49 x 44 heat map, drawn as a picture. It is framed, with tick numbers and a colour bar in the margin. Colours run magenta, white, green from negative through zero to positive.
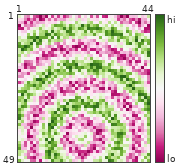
Seam: none. Slope: none. Average level on the scale: 50%. Rings: centred on the bottom middle.
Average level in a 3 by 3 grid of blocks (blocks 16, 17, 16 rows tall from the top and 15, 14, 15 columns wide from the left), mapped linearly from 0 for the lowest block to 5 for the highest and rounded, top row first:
333 / 454 / 404
